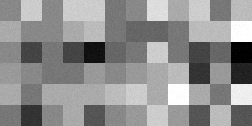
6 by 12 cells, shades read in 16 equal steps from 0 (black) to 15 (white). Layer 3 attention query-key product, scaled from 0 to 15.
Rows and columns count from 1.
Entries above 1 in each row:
12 12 10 12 12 12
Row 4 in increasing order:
2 3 7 7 8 8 9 9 9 9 10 11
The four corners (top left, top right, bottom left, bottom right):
8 11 7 5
